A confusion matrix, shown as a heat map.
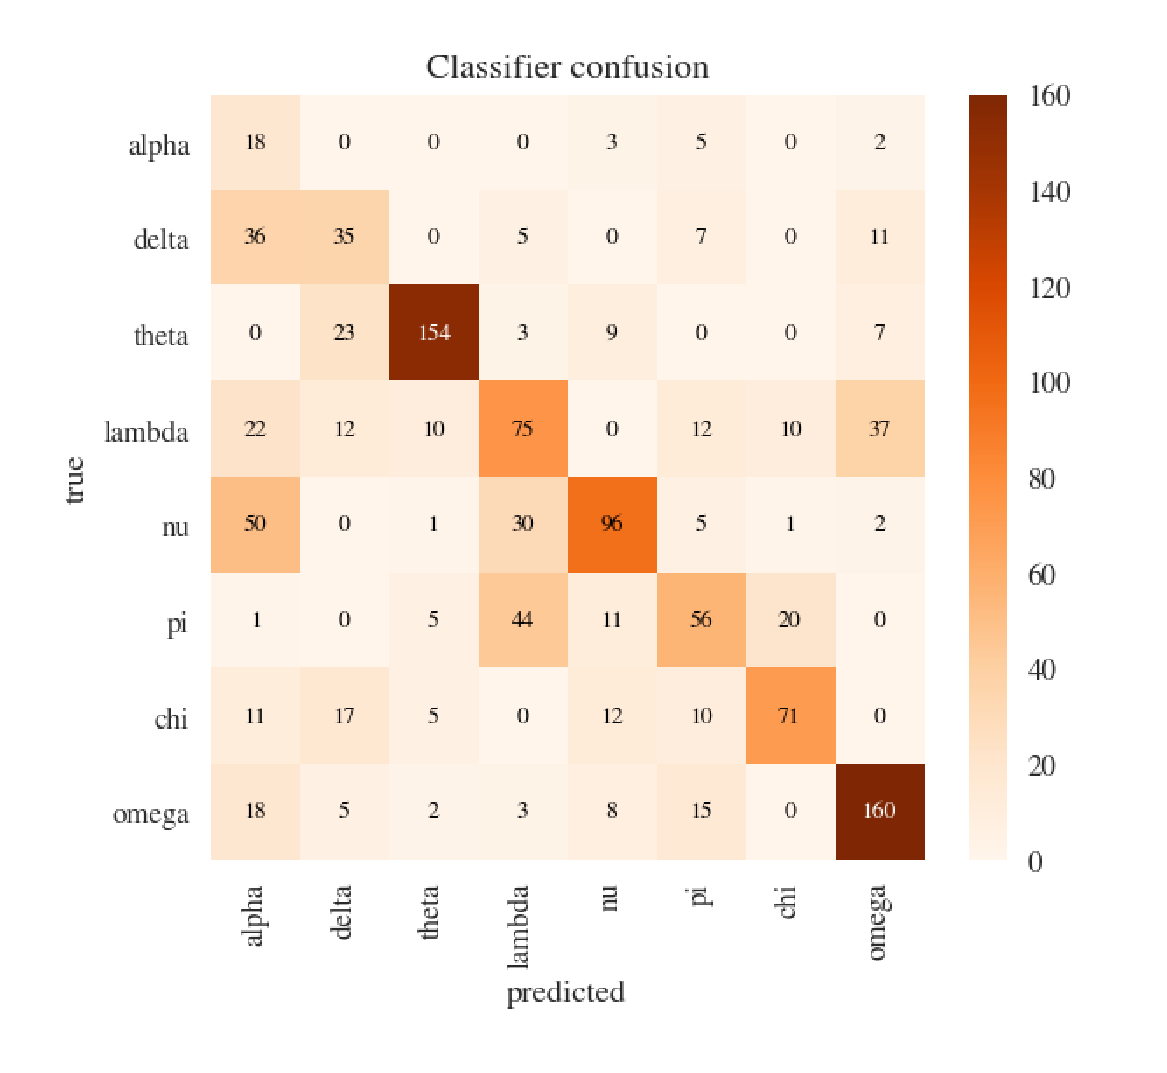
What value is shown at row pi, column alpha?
1
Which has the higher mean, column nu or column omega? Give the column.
omega
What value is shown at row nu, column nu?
96
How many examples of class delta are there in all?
94
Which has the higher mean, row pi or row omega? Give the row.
omega
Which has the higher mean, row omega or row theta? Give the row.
omega
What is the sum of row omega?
211
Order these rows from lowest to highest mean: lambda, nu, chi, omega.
chi, lambda, nu, omega
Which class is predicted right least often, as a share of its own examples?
delta
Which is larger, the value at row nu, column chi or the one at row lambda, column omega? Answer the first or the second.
the second
